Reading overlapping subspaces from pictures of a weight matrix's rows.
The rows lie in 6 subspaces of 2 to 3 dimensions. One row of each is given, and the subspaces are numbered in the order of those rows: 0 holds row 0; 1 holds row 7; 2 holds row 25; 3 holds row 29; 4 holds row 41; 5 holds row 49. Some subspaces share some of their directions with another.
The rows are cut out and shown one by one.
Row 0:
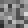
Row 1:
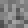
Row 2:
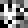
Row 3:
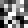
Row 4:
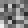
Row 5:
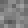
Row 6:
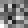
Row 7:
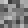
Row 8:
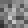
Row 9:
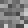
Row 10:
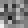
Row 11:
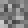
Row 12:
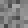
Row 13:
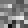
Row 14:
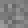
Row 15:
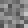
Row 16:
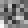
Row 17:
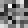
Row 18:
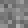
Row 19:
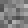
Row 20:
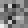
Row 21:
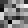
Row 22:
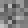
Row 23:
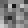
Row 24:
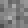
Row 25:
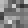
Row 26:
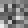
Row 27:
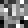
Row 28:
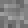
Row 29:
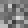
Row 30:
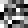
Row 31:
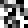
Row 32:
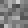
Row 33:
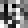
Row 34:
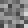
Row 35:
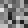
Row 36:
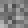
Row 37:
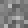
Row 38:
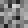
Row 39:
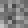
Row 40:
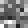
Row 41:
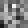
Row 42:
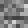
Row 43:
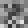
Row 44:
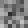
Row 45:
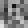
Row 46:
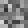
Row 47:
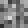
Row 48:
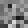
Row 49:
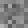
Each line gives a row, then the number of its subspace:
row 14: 1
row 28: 3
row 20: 5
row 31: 5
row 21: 2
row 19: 2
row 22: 5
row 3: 5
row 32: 3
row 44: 5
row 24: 1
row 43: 5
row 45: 4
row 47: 1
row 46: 1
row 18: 4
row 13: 3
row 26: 2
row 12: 3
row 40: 2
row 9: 0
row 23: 2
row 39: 1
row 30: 2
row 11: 1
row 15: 0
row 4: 0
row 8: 4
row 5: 2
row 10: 3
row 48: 3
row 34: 0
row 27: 4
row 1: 5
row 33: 4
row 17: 5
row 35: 4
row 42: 2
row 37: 3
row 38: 3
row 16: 4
